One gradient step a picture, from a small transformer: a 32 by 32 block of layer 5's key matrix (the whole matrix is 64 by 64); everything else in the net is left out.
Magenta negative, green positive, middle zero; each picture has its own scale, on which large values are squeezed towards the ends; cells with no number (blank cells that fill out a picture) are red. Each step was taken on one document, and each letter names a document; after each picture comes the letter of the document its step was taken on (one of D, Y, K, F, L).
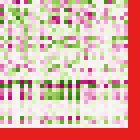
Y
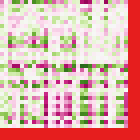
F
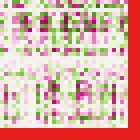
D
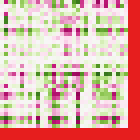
D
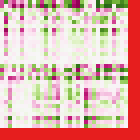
D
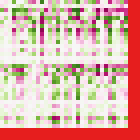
D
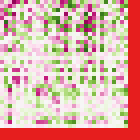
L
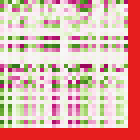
F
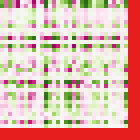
F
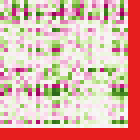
L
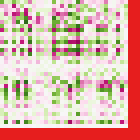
L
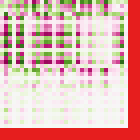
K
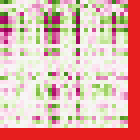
D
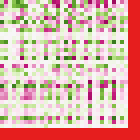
Y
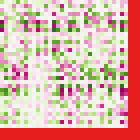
L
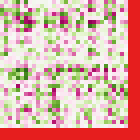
L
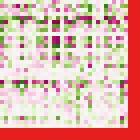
Y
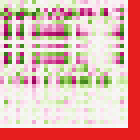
K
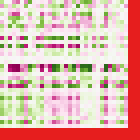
F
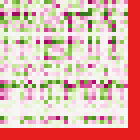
Y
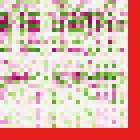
L
